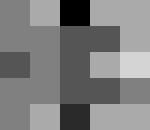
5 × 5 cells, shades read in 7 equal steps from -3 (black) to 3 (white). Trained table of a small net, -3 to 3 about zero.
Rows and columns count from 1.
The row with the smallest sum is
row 4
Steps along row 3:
up down up up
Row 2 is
0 0 -1 -1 1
